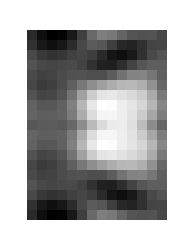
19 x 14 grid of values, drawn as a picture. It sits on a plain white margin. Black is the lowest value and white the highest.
Mirror symmetry: top to bottom. Stripes: none. Ninth with the highest average: centre. Lone odd cells: none.
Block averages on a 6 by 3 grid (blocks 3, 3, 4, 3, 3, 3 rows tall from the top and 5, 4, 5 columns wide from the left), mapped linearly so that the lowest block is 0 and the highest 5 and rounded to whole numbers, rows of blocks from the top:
011 / 122 / 254 / 254 / 122 / 011
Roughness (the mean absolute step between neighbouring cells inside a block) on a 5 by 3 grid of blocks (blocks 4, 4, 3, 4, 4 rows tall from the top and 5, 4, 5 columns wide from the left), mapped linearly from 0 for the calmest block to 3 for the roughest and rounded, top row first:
1 1 1
0 3 2
0 2 2
0 3 2
1 1 1
